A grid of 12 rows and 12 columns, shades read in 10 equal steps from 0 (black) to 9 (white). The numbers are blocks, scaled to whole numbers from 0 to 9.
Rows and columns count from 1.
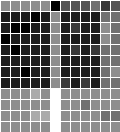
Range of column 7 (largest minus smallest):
4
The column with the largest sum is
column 6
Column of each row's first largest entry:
1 6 6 6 6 6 6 6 6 6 6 6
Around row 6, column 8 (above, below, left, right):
2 1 1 1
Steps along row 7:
same down up same up down same same same up up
